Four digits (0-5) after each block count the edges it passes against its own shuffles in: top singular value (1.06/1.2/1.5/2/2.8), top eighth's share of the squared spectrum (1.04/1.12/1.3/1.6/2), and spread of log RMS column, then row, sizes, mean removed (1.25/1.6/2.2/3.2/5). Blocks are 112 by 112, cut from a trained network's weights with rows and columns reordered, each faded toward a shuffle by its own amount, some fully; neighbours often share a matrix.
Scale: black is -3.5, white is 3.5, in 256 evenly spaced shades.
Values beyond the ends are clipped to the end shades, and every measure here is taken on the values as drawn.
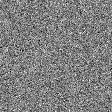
2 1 0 0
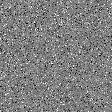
2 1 0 0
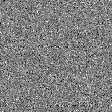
3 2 0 1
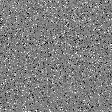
0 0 0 0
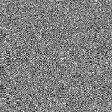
4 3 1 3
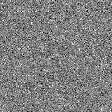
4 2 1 1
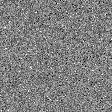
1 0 0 0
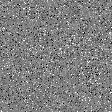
2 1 0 1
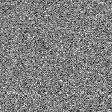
3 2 0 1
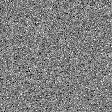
2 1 0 0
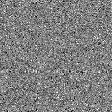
3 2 0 1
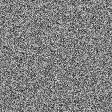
1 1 0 0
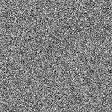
3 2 0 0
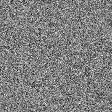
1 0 0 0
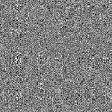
4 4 2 2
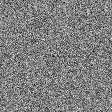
0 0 0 0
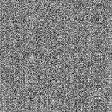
4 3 1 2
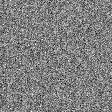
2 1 0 0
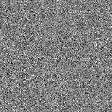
3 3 1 1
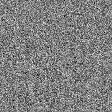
2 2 0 0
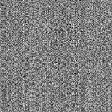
4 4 2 2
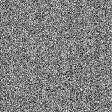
3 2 0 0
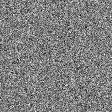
2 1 0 0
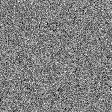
0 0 0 0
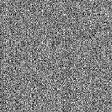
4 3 1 2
